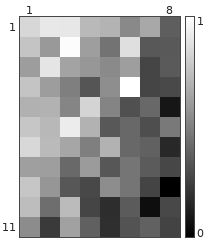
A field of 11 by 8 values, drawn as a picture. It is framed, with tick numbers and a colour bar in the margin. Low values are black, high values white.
Slope: up to the top left. Average level on the scale: 50%. Ninth with the lowest average: bottom right.
